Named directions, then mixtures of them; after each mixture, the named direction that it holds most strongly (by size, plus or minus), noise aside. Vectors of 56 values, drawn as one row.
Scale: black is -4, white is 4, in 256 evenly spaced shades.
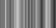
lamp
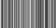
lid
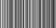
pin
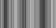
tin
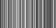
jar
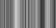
lamp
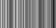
pin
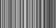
jar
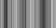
tin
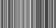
lid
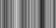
tin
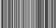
lid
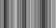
tin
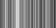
lamp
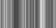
tin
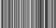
lid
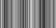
tin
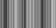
tin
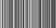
pin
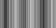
tin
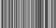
lid
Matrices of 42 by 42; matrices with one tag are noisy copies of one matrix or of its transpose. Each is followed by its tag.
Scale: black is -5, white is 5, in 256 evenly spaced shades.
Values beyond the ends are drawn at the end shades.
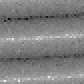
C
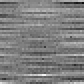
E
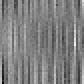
E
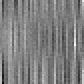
E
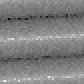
C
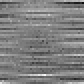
E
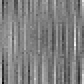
E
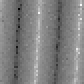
C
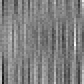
E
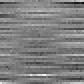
E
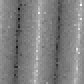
C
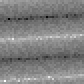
C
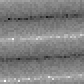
C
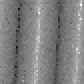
C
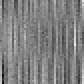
E
